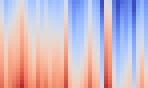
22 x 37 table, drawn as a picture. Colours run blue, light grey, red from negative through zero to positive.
Ninth with the lowest average: top right. Ninth with the highest average: bottom left. Slope: up to the bottom left. Histogram: bell-shaped. Grain: streaks running down.
